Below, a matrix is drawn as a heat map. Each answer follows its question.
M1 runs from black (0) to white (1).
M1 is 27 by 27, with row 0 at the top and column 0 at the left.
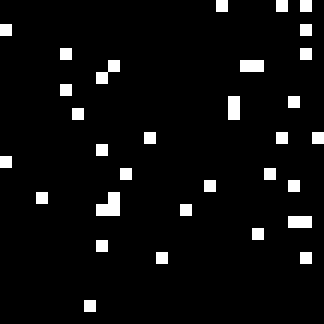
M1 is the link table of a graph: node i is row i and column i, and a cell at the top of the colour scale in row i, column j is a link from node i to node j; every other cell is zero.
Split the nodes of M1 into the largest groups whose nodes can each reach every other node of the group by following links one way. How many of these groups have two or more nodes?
2
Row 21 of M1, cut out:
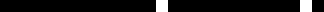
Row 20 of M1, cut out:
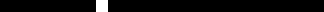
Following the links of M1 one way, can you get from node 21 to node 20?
yes
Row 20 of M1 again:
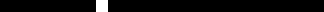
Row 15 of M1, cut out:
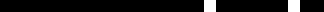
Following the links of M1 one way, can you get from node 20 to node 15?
no
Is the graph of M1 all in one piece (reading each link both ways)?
no
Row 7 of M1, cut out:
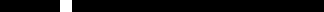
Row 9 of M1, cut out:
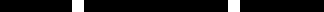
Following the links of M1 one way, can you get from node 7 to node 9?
yes
